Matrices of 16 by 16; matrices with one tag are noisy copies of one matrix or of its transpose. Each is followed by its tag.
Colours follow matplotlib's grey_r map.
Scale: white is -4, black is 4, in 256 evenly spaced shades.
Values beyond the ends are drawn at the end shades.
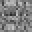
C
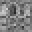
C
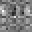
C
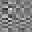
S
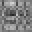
C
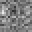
C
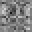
C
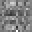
C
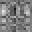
C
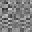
S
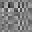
S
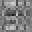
C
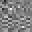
S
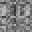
C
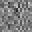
S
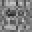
C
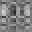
C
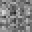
C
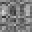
C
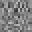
S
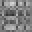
C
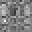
C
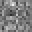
C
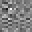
S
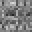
C
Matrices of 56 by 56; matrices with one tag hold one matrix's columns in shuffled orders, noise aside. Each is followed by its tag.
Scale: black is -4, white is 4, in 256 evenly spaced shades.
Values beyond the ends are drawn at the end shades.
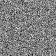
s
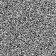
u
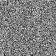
s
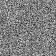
u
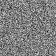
u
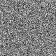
u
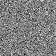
s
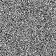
s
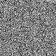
s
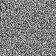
u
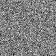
s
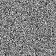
s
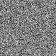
u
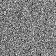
s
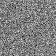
u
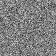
u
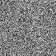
s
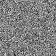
s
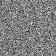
s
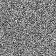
u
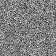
u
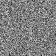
s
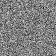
u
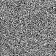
u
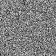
s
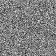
u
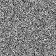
s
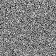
u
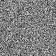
s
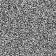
u
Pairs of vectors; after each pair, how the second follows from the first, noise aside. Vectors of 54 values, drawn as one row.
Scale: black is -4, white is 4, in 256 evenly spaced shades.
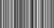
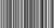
wrapped around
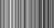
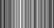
wrapped around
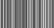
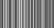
wrapped around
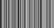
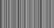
shrunk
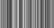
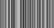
sign-scrambled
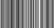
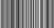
copied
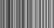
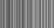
shrunk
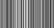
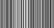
copied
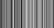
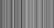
shrunk
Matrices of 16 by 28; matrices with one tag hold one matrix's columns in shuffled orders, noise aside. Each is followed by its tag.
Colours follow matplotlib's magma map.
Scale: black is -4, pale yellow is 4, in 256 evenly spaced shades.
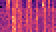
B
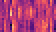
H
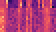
B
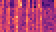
B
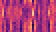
H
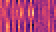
H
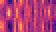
H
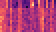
B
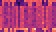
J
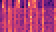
B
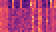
B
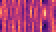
H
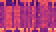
J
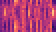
H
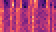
B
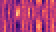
H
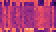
J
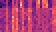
B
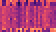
J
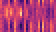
H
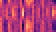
H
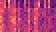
B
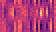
H
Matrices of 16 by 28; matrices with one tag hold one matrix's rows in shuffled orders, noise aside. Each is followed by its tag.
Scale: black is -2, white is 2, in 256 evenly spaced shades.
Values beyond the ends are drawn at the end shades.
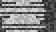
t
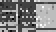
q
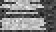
t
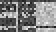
q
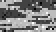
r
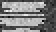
t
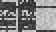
q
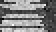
t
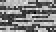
r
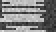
t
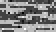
r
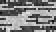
r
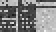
q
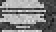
t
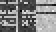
q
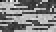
r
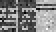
q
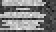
t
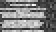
t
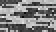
r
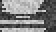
t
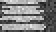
t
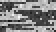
r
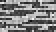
r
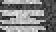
t
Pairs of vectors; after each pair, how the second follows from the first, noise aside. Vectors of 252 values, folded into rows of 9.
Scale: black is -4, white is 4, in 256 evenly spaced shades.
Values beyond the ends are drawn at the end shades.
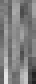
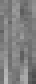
shrunk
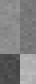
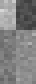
reversed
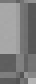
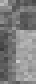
reversed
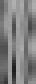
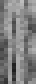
copied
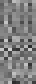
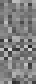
copied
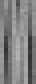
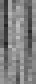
reversed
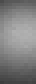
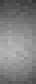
reversed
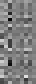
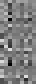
copied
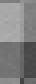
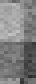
copied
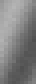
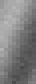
copied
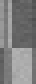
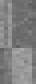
shrunk
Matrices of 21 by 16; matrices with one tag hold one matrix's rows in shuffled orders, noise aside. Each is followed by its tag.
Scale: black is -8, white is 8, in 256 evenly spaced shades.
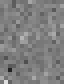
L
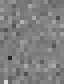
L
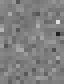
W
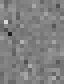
L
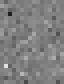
L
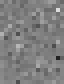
W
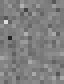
L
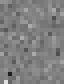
L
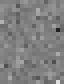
W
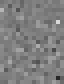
W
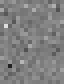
L
